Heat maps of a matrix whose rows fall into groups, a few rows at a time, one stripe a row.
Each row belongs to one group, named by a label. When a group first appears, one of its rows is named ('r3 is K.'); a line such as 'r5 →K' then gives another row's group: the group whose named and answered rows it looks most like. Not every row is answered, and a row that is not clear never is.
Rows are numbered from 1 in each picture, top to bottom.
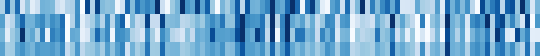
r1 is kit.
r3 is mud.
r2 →mud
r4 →mud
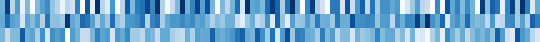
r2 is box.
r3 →mud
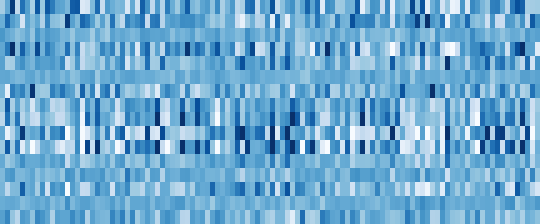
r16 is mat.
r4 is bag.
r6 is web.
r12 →mud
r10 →mud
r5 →mud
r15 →box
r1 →bag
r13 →box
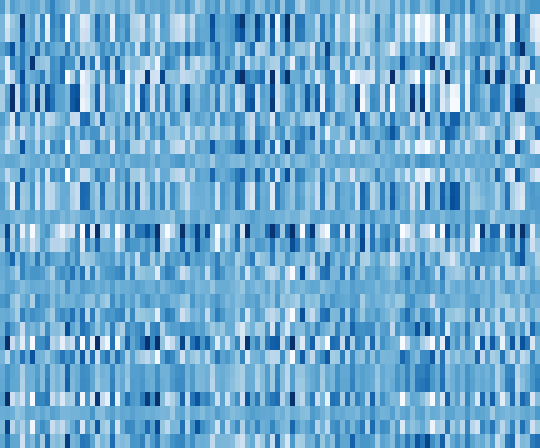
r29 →kit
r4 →bag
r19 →bag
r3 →mud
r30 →web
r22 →mat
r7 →bag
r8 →bag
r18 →kit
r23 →mat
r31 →kit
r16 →web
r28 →box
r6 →mud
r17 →kit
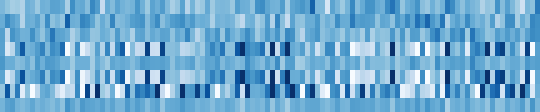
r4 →mud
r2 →box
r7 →kit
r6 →mud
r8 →box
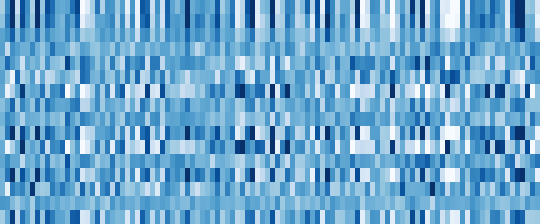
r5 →box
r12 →box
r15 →mat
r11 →mud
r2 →bag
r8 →bag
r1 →bag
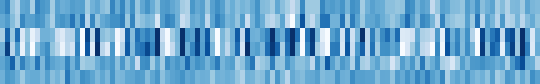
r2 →mat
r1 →mat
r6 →box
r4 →kit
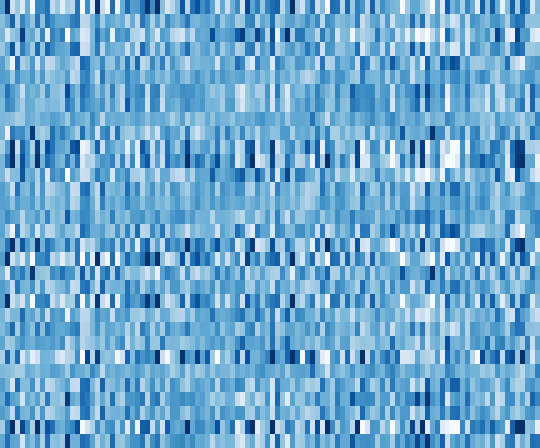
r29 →box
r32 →box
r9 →web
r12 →bag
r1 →kit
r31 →bag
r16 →box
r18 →bag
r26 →kit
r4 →bag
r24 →bag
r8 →box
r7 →box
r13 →mud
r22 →kit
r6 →web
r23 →mud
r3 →mud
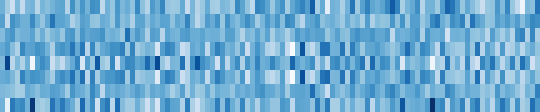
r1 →web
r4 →mat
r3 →box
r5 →kit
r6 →mat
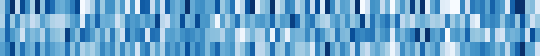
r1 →bag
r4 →bag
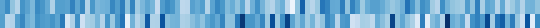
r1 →mat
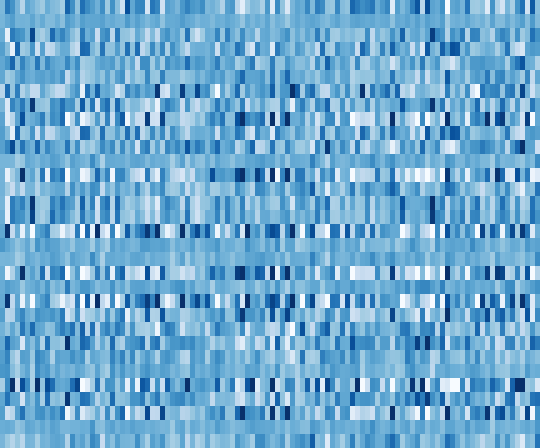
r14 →web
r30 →mud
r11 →bag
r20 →mud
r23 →mud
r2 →box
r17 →kit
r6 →mud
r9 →mud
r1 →box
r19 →web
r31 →web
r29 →box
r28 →bag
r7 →kit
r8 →mat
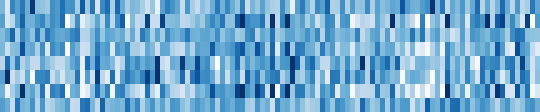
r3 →bag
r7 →mud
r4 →mud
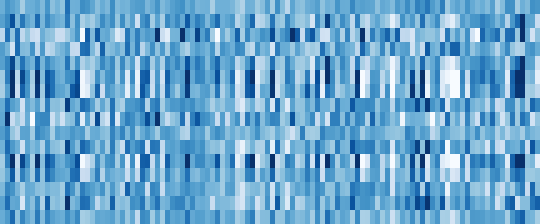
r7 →bag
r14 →box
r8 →box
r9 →kit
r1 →box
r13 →bag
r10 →mat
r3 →kit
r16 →bag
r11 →box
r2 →bag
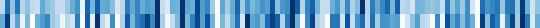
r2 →kit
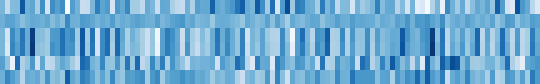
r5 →web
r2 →box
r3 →mat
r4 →mat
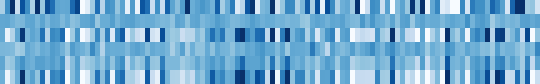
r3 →mud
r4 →web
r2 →web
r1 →bag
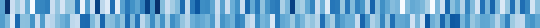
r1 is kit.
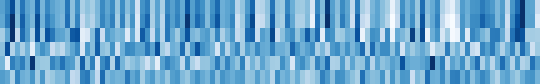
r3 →bag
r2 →bag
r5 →mat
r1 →bag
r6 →web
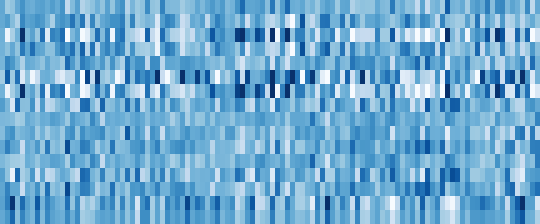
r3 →mud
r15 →bag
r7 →mud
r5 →box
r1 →mud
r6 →kit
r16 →bag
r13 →web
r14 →box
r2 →mat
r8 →web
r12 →web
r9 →web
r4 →mat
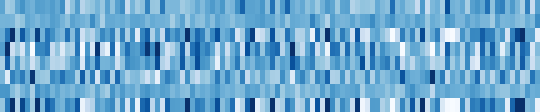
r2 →web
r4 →kit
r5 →kit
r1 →mud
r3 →bag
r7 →mat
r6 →mat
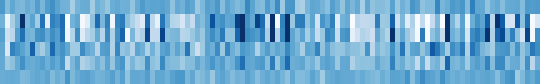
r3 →mud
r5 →mud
